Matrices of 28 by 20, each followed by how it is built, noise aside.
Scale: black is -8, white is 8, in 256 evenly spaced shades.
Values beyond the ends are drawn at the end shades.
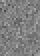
noise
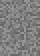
noise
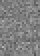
noise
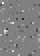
sparse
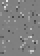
sparse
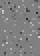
sparse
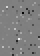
sparse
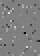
sparse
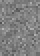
noise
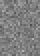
noise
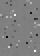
sparse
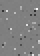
sparse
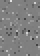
sparse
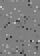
sparse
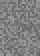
noise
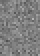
noise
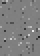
sparse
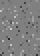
sparse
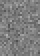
noise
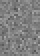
noise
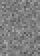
noise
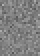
noise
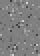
sparse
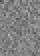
noise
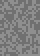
noise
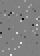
sparse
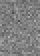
noise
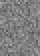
noise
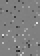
sparse
